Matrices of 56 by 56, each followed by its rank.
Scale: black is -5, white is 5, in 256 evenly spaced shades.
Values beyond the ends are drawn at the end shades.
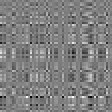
two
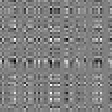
two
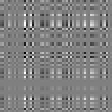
one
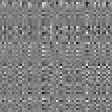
three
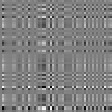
one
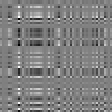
one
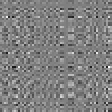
three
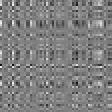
two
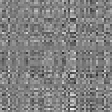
three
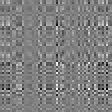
two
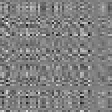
three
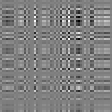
one
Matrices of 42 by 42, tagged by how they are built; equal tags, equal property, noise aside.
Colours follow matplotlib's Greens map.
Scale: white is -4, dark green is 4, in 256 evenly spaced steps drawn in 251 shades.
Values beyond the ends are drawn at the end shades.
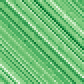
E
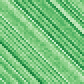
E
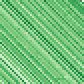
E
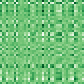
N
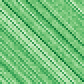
E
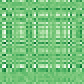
N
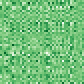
N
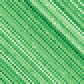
E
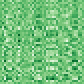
N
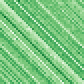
E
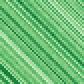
E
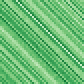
E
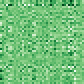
N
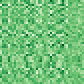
N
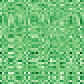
N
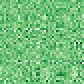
N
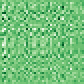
N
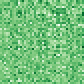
N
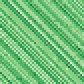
E
